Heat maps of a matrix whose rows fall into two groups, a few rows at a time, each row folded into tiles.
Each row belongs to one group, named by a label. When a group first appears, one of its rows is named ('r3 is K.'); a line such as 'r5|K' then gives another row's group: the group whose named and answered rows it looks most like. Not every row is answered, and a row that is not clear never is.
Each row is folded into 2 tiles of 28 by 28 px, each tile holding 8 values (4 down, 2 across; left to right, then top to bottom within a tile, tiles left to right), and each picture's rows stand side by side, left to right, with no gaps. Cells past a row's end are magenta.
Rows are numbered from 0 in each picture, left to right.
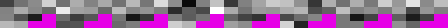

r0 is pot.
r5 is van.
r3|pot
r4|pot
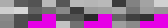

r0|van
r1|pot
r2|pot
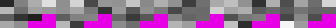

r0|pot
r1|van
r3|pot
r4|van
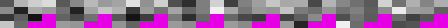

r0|pot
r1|pot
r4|pot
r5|van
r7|van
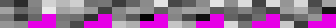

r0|pot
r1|van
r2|pot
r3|pot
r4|van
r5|van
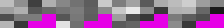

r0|van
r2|van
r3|van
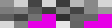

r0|van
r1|pot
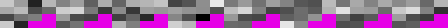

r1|van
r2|pot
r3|pot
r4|van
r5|pot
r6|van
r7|van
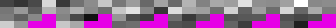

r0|pot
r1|pot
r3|van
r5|van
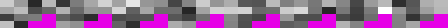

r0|van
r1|pot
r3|pot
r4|van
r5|van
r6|pot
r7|pot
